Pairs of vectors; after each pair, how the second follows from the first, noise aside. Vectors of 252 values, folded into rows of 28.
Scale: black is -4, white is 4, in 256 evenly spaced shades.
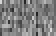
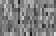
reversed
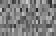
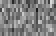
sign-scrambled
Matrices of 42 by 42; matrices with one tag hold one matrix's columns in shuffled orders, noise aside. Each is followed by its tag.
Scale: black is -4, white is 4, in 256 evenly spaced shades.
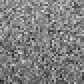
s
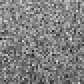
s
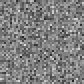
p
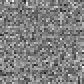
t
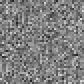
p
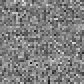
t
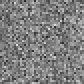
p
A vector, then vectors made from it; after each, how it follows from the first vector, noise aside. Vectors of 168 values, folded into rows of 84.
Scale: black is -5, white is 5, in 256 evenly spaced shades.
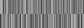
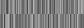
wrapped around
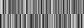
scaled up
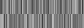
wrapped around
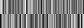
scaled up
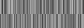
reversed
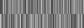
negated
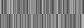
reversed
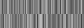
wrapped around
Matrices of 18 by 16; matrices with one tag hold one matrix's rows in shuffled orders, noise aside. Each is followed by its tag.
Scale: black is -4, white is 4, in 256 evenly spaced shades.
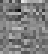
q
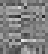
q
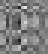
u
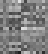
q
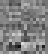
q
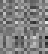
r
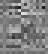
q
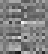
q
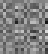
r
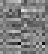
q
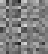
u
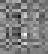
u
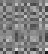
r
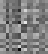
u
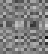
r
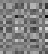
r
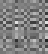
r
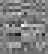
q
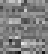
q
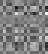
r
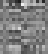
q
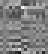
q
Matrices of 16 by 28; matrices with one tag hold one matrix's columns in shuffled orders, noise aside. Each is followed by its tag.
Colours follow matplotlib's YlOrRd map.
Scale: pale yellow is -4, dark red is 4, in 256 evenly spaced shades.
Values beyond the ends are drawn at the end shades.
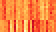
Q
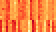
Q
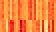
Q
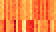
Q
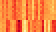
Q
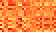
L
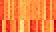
Q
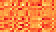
L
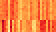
Q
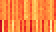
Q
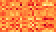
L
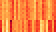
Q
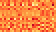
L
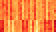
Q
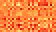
L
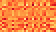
L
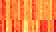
Q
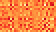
L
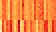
Q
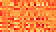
L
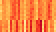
Q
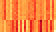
Q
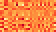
L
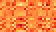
L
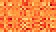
L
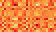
L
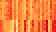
Q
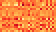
L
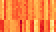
Q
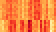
Q
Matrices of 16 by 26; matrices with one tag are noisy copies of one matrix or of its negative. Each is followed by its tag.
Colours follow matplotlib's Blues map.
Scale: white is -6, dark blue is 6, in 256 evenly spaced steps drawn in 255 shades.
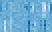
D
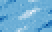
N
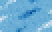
N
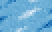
N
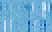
D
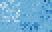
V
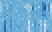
D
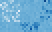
V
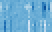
D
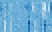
D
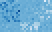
V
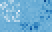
V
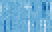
D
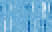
D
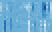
D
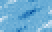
N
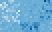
V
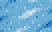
N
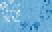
V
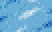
N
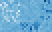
V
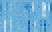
D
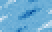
N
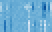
D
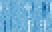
D
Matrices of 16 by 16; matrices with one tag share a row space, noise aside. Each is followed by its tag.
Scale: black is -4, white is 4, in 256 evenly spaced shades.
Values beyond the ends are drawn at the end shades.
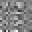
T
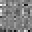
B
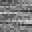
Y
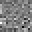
B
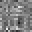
T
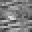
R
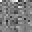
T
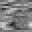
R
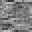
R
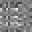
T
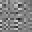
T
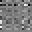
B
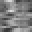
R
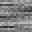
Y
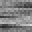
Y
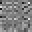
B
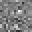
T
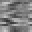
R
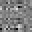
T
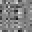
T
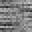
Y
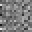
B
